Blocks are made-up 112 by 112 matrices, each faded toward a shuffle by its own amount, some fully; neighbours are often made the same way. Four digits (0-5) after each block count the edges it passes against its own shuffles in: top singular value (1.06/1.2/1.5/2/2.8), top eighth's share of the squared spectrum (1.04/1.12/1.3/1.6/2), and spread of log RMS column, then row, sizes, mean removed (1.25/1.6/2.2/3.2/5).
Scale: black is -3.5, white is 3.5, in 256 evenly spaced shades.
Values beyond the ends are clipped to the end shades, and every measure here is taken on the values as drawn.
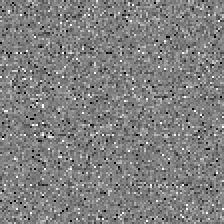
1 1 0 2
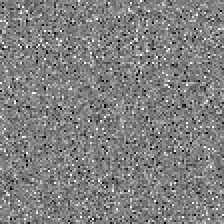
0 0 0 1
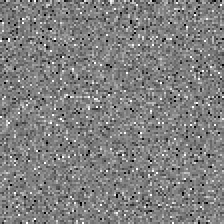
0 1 0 1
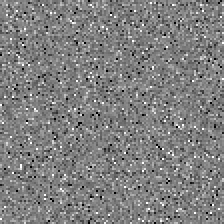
0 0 0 0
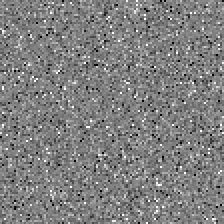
0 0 0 0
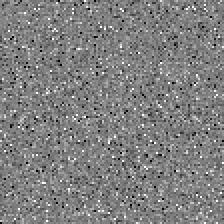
0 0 0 0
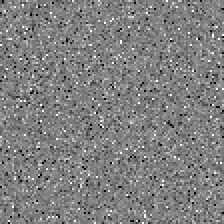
0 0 0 0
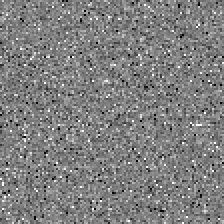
0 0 0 1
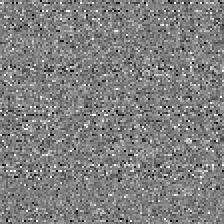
1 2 0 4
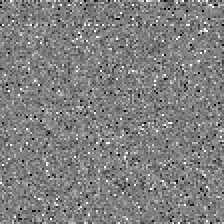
1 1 0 1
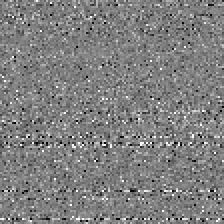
2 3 0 3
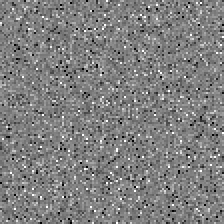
0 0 0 0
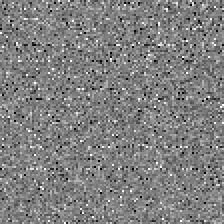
1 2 0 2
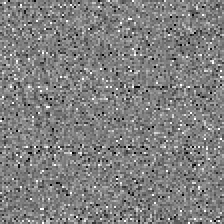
1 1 0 2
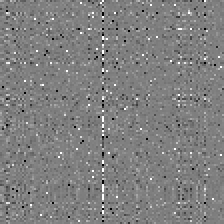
5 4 2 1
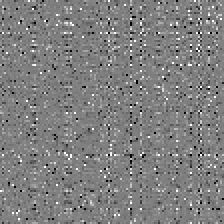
5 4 3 3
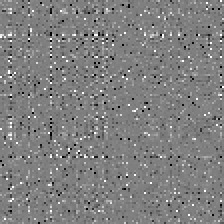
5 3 2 2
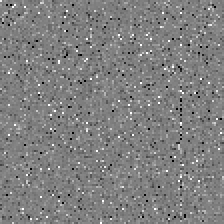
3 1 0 0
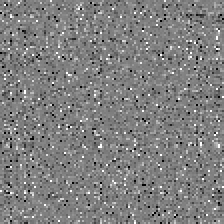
3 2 1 1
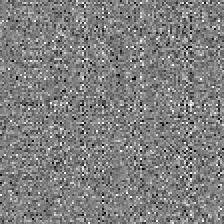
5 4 3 2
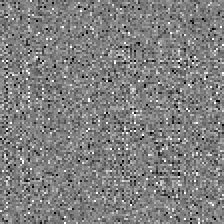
4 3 2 2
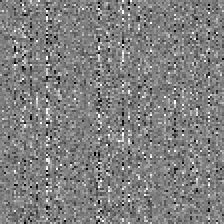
2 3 4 0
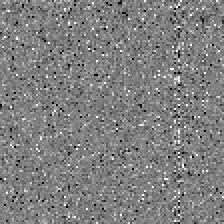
2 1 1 0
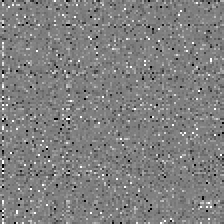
4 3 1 1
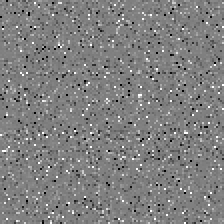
3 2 0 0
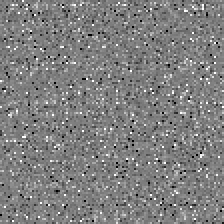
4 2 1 1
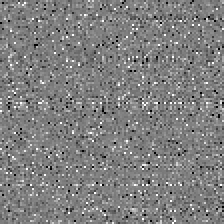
4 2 1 2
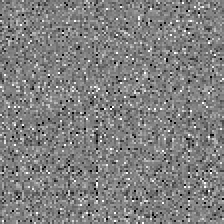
4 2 1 1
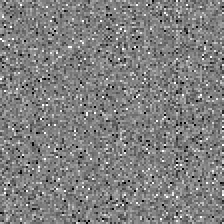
3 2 1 0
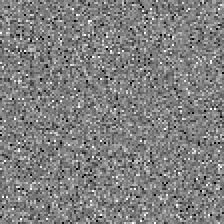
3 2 1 0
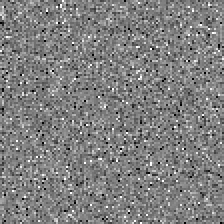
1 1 0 0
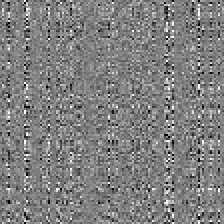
5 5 4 3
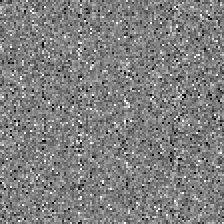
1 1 2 0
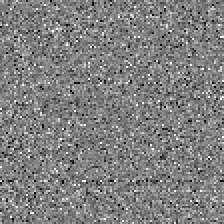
3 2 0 1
